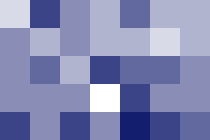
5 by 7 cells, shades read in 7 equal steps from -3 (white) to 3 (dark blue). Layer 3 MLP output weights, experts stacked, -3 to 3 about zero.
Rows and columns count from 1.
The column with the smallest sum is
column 4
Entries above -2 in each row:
6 6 7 6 7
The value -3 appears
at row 4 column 4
